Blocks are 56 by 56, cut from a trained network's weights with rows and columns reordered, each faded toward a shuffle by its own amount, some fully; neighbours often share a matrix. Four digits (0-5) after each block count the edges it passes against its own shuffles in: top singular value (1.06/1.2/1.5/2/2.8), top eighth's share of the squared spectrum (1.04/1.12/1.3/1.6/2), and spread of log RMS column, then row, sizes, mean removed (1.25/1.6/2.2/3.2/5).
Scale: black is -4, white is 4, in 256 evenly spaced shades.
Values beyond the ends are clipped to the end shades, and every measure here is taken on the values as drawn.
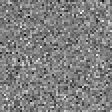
1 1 0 0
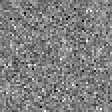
0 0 0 0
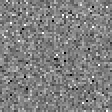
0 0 0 0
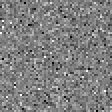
0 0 0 0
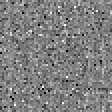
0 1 0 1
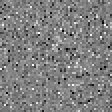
0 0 0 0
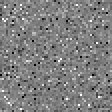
0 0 0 0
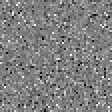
0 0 0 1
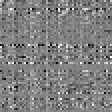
3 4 0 4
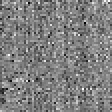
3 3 0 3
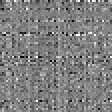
3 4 0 4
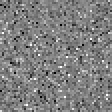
0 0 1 0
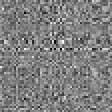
4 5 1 3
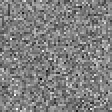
0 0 0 0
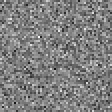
1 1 0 0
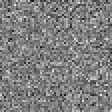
3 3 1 2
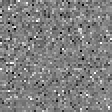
1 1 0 0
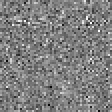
3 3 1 1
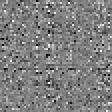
2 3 2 1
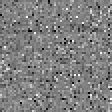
1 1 1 0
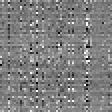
3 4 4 1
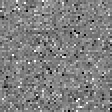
1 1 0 0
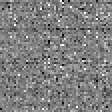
2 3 2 1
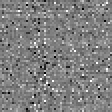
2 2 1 0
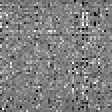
3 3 3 1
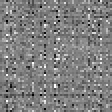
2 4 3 1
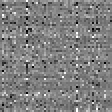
3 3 3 1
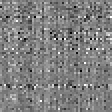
3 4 0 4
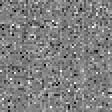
1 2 0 1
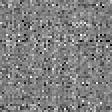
2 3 0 3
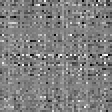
3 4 0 4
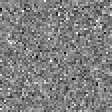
2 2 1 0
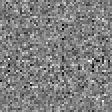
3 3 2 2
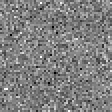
1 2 1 0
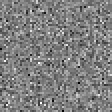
2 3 1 0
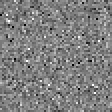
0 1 0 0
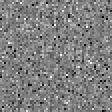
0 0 0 0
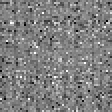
2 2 0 2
